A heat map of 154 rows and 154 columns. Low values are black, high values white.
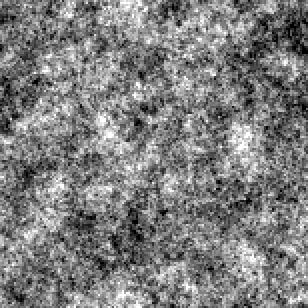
Ninth with the lowest average: top right. Average level on the scale: 50%. Seam: none. Grain: blotchy. Mirror symmetry: none. Stripes: none. Odd rows or columns: none.
